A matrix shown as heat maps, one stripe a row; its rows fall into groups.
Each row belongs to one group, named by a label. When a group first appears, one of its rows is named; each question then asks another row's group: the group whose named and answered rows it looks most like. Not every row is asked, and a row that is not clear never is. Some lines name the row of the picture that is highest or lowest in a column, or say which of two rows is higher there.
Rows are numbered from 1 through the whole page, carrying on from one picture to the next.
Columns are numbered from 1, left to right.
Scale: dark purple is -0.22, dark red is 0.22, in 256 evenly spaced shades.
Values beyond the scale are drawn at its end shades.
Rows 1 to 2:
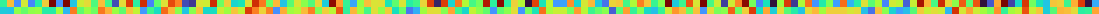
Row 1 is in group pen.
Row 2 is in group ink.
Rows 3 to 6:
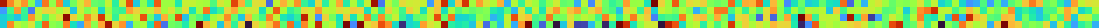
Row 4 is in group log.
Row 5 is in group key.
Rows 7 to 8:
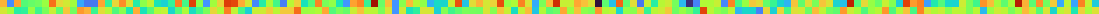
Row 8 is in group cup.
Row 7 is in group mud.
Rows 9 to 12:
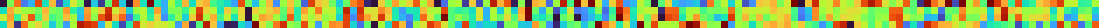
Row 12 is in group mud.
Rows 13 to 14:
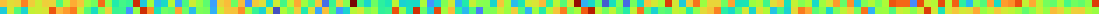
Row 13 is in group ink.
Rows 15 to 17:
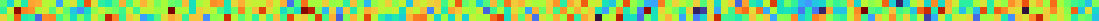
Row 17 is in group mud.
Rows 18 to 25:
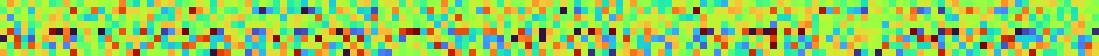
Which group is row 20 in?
mud
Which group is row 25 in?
ink
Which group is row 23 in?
log
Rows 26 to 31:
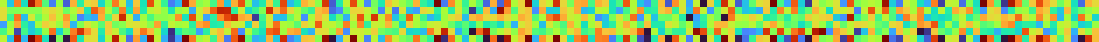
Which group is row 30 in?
cup
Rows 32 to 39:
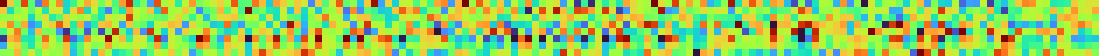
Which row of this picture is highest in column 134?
37
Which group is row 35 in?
pen
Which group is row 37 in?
log
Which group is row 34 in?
ink
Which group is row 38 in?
log
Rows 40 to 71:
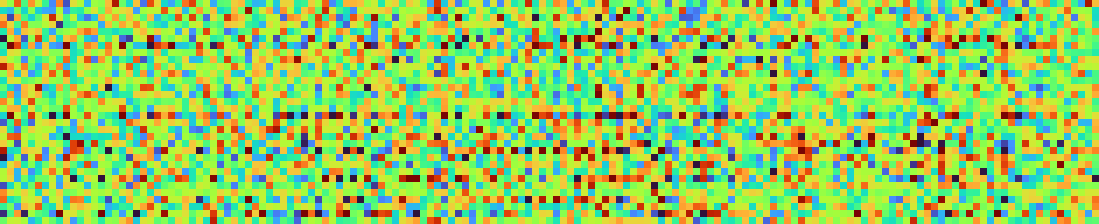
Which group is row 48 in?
cup
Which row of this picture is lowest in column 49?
65
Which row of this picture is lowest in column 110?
71
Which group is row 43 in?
ink
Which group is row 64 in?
pen
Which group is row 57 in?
log
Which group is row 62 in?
key
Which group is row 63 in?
cup
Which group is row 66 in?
key
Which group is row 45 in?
key
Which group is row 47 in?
log
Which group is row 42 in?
mud
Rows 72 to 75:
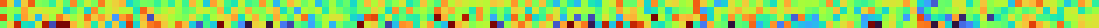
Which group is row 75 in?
ink
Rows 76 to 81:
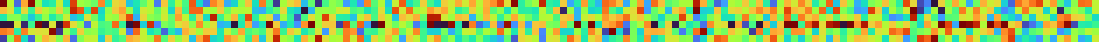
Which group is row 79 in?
key
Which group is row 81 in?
log
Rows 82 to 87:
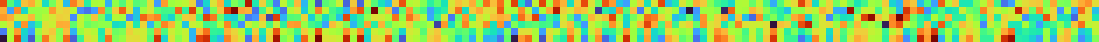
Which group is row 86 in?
log
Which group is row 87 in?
log
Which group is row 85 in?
pen
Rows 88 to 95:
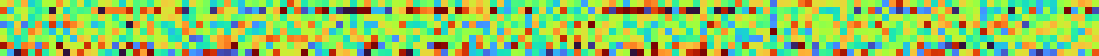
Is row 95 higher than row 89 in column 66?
No
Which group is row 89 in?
ink
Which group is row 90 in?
pen
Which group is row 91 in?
key
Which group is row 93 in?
cup
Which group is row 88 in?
pen
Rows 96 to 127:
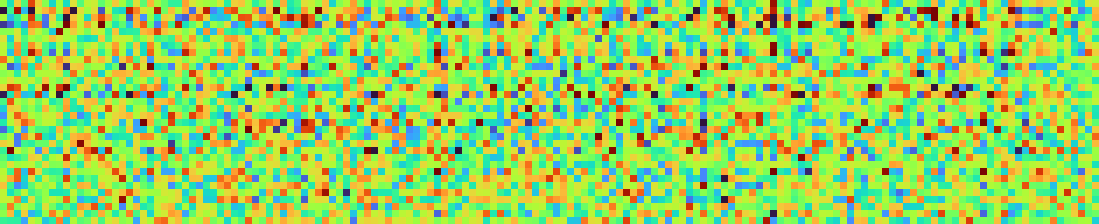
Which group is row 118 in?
key
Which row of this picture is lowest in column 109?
99
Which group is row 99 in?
key
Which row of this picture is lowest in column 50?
123
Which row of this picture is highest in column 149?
120
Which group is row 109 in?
key
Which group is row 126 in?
pen
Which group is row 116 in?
cup
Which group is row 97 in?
log
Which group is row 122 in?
cup
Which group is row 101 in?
mud
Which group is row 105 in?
mud
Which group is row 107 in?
log
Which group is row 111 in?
log
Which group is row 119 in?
log
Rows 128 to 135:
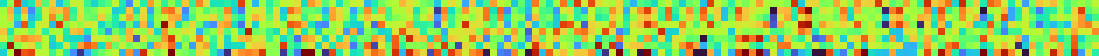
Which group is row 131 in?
pen
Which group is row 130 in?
pen
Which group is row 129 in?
pen
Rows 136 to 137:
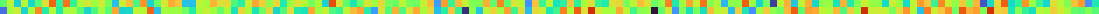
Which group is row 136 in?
pen
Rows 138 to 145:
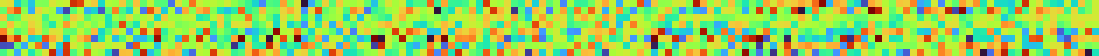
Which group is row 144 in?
key
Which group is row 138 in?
cup
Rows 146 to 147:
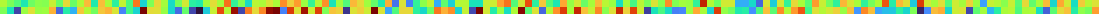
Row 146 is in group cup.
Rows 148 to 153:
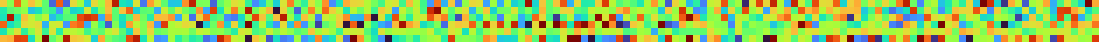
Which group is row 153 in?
ink
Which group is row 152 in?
key
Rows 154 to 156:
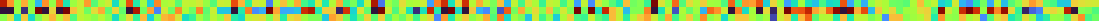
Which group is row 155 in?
key
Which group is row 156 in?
pen
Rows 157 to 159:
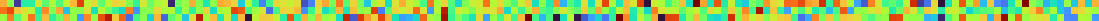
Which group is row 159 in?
log
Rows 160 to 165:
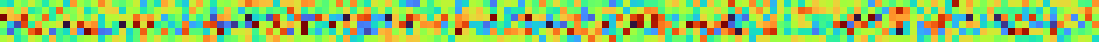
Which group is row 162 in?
ink
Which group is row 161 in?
pen
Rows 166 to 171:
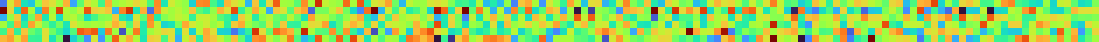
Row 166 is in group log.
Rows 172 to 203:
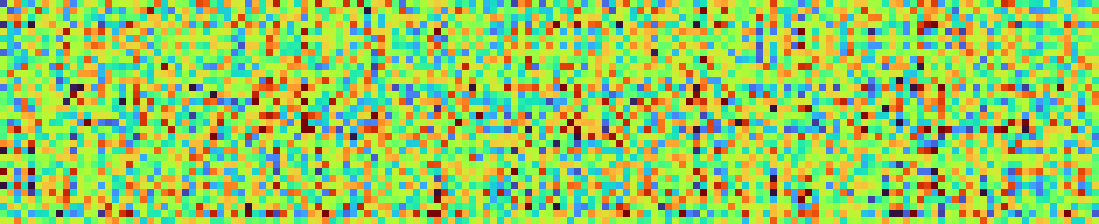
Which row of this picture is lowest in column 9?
202
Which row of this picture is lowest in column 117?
189
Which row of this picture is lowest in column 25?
173
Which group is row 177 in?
key
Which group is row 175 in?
log
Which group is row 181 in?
pen
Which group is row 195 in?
ink
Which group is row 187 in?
pen
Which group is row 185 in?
ink
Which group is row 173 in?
mud
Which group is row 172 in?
log
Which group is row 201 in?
log
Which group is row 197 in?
pen
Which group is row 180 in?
cup
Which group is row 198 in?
log
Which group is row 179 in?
key
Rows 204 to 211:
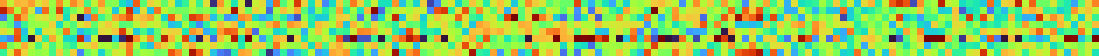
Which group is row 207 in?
cup
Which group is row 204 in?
ink
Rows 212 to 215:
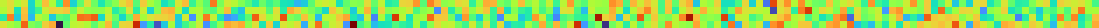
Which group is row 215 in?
ink
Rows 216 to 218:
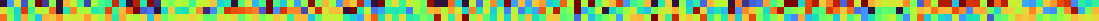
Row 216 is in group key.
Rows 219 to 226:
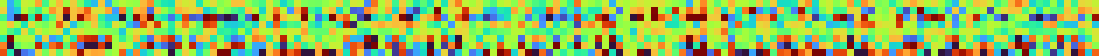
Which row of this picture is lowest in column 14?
225
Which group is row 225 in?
mud
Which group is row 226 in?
cup
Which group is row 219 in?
mud
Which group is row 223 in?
mud
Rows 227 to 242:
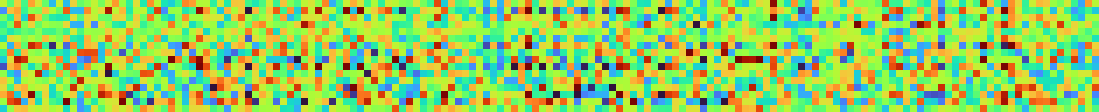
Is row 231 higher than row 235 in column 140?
Yes
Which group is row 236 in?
log
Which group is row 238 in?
cup
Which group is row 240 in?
log
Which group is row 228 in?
log
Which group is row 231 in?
ink
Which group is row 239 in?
ink
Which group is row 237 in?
mud
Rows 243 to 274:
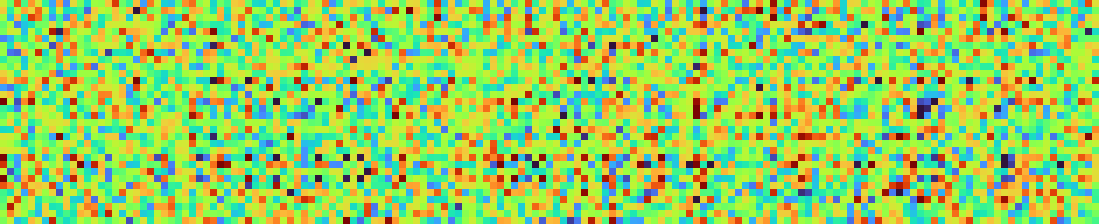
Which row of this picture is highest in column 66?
267
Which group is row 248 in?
key
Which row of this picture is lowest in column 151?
262
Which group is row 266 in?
cup
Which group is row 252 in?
cup
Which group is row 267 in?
mud
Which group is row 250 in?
mud
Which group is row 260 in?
pen
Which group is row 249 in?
ink
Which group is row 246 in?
cup
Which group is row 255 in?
key
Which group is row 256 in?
log
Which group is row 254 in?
ink
